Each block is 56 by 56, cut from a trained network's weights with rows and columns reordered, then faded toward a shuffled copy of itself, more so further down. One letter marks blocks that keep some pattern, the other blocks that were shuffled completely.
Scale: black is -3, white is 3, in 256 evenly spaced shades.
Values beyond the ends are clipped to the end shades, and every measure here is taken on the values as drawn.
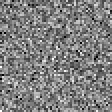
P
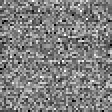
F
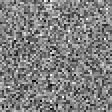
P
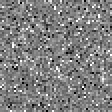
P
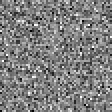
F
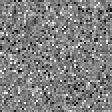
P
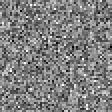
P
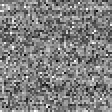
F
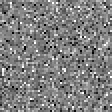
P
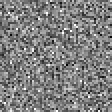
P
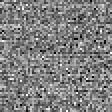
F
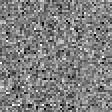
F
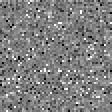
F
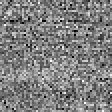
F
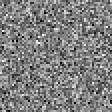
P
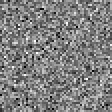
P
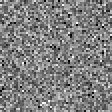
P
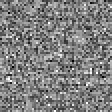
F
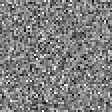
P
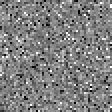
P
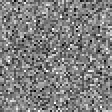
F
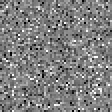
P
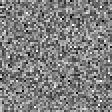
P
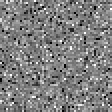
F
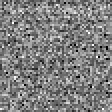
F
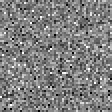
P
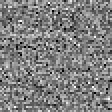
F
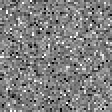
P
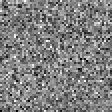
P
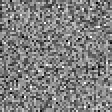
P
